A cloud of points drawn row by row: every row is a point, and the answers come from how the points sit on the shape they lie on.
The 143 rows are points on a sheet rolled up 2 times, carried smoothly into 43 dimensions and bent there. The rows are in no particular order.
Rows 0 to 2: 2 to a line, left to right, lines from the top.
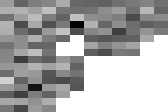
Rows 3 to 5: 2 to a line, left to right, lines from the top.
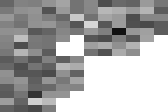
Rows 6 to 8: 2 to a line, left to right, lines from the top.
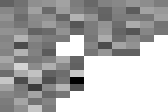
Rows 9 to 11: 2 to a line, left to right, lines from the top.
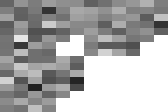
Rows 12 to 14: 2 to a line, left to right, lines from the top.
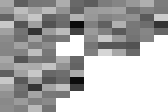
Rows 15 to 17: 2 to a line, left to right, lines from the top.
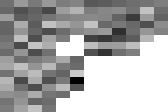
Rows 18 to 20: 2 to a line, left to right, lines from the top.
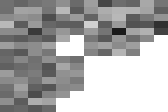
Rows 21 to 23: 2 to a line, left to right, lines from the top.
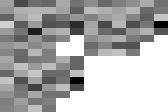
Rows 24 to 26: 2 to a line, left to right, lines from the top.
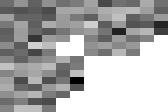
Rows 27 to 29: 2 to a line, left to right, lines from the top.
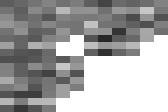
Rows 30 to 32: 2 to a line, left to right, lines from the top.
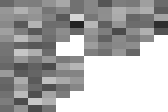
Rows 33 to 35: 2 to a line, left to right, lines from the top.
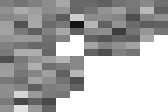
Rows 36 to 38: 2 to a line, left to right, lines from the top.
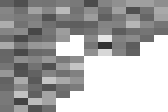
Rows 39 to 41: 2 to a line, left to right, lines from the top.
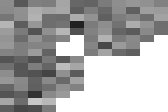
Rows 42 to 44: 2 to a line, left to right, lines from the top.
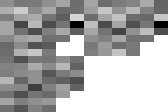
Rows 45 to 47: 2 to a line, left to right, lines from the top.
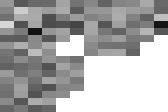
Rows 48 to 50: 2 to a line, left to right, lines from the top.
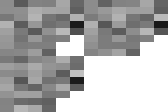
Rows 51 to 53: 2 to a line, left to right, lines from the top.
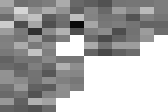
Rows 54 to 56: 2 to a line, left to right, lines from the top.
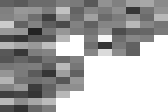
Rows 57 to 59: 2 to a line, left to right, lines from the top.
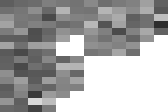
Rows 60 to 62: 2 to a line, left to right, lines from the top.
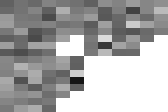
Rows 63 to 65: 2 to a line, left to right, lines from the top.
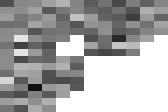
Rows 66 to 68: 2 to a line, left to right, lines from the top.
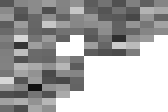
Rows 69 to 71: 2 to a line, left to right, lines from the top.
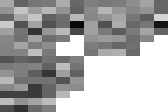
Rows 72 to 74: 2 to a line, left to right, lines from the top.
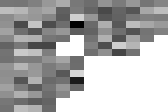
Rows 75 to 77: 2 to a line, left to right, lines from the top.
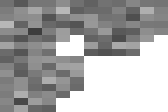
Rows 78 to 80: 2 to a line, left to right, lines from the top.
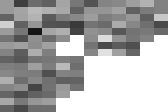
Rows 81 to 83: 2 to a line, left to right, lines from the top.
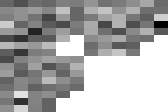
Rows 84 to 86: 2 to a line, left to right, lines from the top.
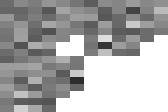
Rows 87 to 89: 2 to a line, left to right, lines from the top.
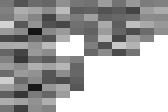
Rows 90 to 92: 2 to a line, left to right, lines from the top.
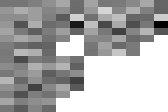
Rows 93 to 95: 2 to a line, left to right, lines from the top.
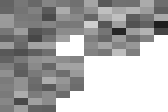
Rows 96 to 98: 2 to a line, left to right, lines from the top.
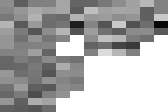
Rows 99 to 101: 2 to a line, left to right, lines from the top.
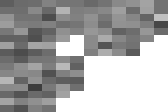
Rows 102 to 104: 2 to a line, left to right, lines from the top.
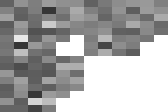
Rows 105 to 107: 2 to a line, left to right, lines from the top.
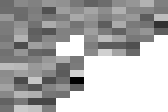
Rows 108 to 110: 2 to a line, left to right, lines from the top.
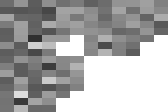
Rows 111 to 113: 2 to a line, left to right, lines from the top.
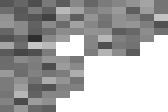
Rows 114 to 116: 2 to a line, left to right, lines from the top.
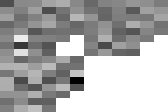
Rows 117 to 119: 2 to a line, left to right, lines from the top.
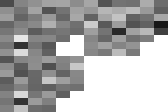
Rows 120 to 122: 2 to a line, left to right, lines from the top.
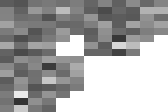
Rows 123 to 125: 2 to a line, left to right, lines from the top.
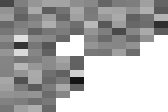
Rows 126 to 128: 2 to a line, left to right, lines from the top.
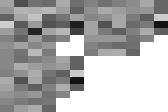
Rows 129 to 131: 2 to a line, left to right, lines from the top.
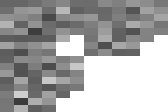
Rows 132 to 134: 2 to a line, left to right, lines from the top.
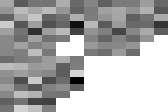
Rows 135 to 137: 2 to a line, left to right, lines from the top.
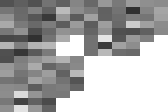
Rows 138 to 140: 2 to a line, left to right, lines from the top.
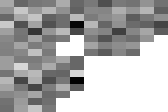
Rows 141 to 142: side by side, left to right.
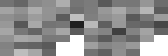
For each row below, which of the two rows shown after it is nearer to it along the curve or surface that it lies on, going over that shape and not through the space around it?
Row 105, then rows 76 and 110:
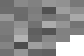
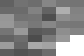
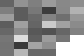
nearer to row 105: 76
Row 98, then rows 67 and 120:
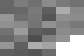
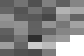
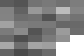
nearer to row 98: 120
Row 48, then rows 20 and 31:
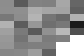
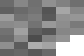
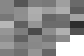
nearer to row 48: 31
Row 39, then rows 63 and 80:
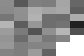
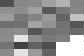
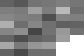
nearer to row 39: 80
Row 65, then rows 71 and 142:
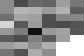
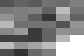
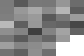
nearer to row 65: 71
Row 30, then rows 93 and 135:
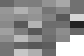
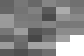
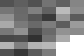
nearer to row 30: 93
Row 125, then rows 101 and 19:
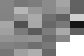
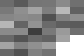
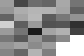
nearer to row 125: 101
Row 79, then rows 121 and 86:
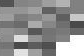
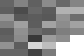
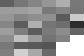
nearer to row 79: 86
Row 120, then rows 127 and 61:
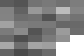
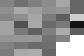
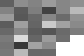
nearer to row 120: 127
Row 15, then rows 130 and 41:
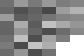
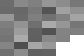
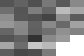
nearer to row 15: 41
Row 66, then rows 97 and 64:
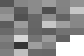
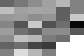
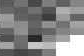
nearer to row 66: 64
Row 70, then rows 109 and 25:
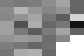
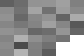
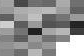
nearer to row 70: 109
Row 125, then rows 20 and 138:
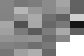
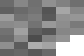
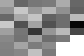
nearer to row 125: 20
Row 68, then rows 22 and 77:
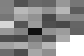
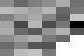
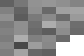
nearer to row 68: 22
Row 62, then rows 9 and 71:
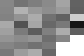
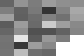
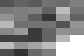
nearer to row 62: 9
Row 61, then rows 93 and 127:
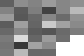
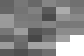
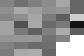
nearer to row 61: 127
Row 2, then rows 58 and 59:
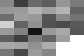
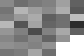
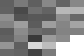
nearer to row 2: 59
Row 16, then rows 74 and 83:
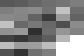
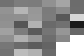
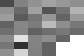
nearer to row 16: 83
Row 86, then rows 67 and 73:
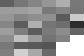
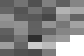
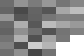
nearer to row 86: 73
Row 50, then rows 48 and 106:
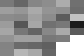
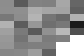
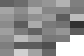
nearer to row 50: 106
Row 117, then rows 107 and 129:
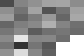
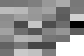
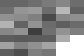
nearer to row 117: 129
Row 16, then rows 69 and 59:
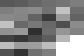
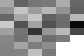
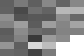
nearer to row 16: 59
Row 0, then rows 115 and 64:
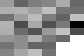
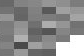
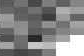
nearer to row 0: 64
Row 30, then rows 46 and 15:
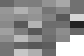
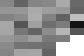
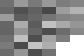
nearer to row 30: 46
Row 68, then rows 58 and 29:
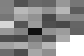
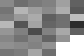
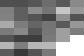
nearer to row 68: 29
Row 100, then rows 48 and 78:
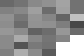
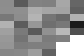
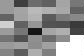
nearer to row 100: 48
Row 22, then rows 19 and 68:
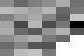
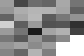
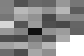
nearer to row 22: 19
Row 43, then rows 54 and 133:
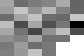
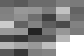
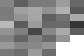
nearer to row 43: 54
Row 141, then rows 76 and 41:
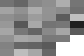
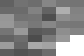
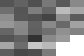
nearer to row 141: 76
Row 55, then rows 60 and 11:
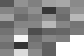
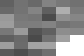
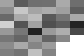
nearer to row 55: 60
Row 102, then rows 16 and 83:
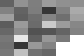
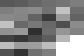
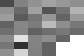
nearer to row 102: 83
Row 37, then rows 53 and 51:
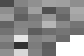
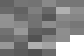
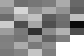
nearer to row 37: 53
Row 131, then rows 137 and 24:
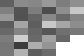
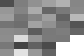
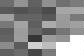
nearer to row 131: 24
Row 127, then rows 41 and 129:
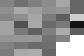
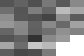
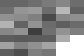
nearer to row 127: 129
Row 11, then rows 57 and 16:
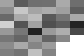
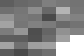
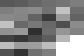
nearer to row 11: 16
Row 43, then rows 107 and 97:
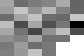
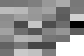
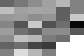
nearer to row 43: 107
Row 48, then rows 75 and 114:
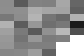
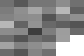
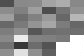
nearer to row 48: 75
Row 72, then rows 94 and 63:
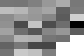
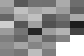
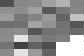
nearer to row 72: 94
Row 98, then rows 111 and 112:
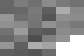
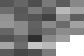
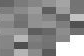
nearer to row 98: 112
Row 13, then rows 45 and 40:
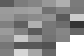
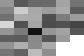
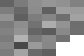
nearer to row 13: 40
